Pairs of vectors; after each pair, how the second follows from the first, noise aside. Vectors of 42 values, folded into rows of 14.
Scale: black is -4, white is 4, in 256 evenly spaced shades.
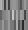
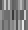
negated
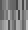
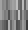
negated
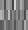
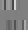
partly zeroed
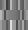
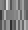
negated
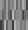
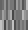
negated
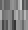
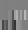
partly zeroed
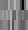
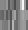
negated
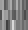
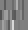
partly zeroed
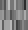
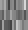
negated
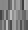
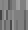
partly zeroed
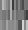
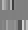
partly zeroed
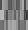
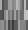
negated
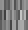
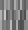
negated
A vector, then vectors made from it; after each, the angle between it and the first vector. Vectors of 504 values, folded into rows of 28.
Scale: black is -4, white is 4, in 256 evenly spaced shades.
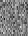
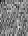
orthogonal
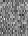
nearly opposite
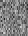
nearly parallel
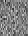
partly aligned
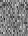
nearly parallel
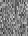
nearly opposite
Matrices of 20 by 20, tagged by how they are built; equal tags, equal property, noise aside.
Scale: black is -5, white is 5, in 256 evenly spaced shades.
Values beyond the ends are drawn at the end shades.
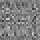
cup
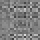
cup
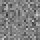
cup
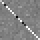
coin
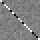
coin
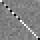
coin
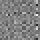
cup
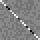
coin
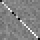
coin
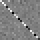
coin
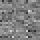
cup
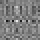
cup
